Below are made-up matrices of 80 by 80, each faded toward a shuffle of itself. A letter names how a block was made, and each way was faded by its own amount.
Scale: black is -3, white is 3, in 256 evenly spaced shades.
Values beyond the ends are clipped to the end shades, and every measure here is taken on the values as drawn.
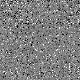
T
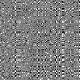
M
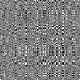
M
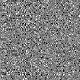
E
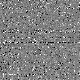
T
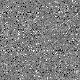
T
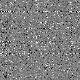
T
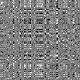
M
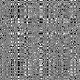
M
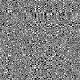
E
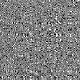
E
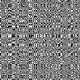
M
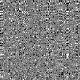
E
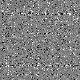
T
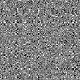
E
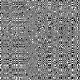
M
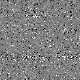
T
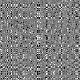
M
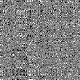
E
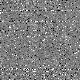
T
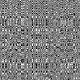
M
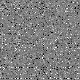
T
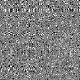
E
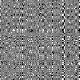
M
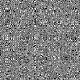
E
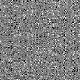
E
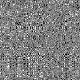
E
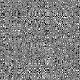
E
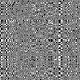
M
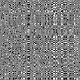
M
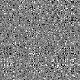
E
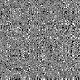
E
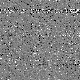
T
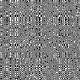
M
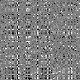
M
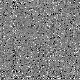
T
